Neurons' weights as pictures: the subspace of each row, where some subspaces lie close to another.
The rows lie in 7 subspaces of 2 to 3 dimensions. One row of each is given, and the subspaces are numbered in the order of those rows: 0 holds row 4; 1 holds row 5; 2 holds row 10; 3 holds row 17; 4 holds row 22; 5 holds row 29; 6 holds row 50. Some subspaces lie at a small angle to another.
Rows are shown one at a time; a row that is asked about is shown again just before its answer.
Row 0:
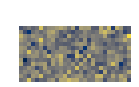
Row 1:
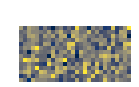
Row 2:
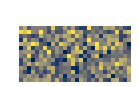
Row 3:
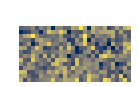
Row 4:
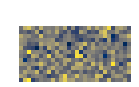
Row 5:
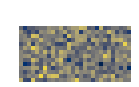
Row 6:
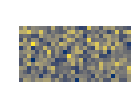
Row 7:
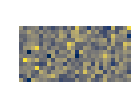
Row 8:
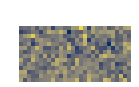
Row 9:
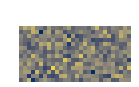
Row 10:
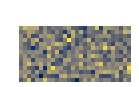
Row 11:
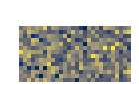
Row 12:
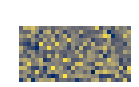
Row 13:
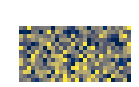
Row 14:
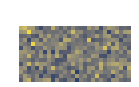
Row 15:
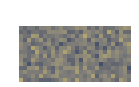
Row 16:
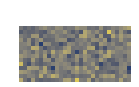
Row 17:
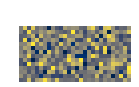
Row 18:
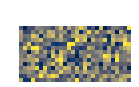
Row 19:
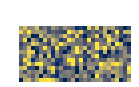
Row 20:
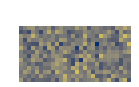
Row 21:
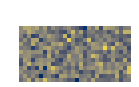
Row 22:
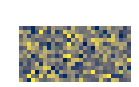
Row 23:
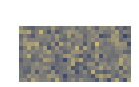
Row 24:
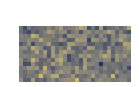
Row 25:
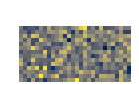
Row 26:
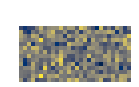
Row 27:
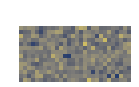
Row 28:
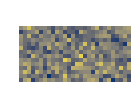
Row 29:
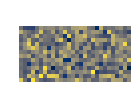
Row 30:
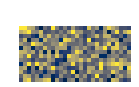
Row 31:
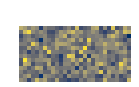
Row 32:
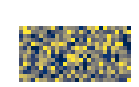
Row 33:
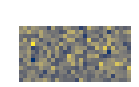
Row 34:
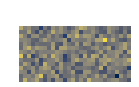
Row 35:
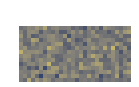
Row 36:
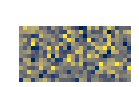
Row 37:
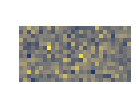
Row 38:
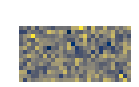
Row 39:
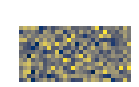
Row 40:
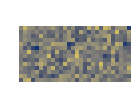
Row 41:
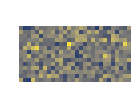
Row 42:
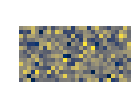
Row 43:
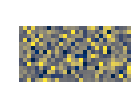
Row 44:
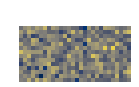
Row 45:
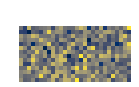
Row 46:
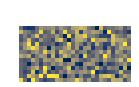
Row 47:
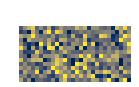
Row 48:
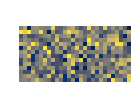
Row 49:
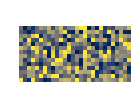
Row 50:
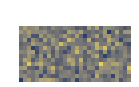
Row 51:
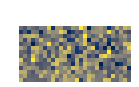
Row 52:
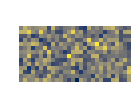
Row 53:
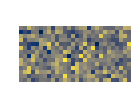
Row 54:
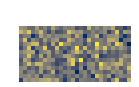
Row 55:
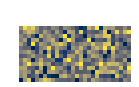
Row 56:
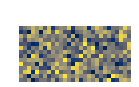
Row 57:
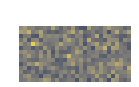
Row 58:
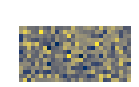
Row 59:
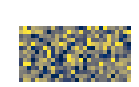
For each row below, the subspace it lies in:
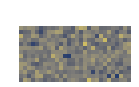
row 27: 4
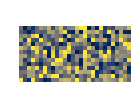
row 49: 5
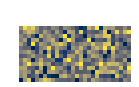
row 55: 5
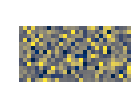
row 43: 3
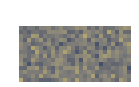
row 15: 6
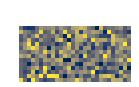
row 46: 5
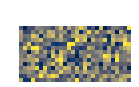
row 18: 0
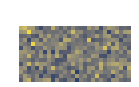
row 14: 4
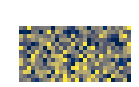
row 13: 1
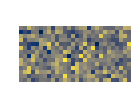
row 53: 5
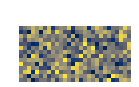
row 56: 4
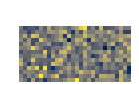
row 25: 2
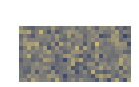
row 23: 6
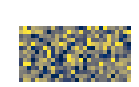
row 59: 1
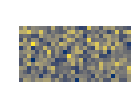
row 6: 5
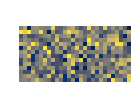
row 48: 1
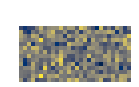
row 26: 0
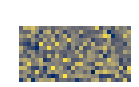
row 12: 6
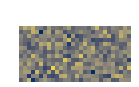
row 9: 4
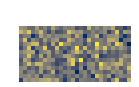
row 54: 6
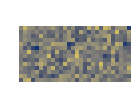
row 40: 0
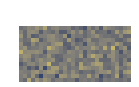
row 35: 2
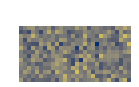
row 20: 6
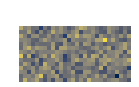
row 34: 4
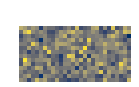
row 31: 0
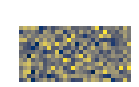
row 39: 2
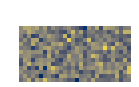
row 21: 2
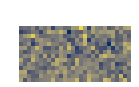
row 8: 3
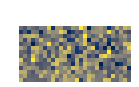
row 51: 3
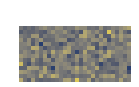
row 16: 6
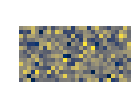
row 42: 4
